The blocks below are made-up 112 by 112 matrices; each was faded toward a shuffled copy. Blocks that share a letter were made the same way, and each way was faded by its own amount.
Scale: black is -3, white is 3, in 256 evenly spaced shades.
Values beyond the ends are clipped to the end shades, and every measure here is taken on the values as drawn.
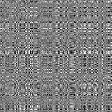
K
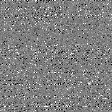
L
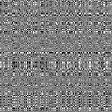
K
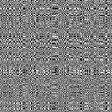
K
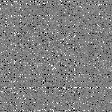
L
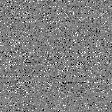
L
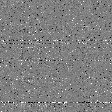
L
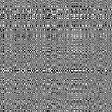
K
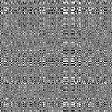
K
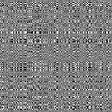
K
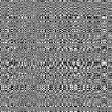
K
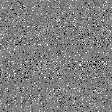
L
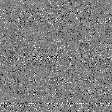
L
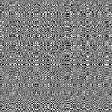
K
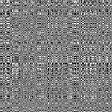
K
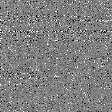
L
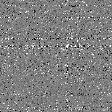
L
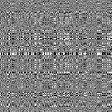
K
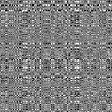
K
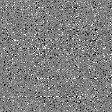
L
